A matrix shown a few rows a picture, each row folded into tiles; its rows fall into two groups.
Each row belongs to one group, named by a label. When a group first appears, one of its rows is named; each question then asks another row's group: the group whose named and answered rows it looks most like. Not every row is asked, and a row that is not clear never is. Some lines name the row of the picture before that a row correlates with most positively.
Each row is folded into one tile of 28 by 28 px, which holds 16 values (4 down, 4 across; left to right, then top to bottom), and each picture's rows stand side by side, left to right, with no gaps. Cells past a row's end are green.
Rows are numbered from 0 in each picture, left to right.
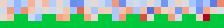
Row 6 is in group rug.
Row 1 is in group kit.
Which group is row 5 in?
rug
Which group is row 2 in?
rug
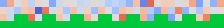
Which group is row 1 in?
rug
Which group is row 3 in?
rug
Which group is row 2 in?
rug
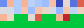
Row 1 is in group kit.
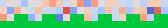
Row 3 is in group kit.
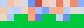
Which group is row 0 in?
kit
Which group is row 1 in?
kit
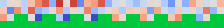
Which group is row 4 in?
rug
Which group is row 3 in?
kit
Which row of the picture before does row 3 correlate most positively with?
2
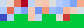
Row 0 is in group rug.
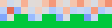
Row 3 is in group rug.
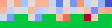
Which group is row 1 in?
kit
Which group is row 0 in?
kit
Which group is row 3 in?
rug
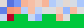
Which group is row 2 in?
rug
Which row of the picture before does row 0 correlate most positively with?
2
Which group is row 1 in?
kit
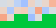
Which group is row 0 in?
rug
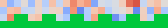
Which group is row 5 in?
rug
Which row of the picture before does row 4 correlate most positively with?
1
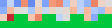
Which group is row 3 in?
kit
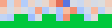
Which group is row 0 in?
kit
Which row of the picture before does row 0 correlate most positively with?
2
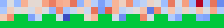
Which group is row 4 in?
kit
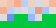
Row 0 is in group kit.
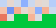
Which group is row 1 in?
rug
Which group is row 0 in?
rug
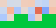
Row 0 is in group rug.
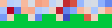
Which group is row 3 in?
rug
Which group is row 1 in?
kit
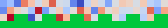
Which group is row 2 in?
rug
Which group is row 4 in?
kit
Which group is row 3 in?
rug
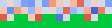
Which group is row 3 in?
rug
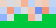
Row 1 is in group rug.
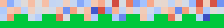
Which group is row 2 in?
rug
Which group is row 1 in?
kit
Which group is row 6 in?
rug
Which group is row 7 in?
kit
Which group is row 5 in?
kit
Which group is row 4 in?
kit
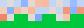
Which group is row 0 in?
rug
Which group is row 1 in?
kit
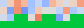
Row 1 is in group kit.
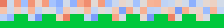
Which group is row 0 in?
kit
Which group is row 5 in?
kit
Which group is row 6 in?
rug
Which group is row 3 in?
kit
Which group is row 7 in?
rug
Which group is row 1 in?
kit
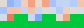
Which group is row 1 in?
kit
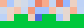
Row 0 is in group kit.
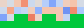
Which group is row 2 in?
rug
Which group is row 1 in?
rug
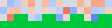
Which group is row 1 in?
kit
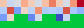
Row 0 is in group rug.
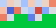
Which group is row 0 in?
rug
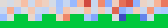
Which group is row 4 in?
kit
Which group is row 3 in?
kit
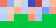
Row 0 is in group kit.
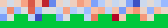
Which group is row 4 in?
rug
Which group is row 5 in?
rug
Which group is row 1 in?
kit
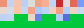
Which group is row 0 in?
kit
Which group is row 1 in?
kit
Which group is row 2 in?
kit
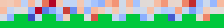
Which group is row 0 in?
kit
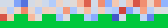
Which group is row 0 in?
rug
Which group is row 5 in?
kit
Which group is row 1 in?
rug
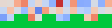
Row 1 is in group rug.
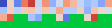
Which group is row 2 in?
kit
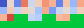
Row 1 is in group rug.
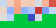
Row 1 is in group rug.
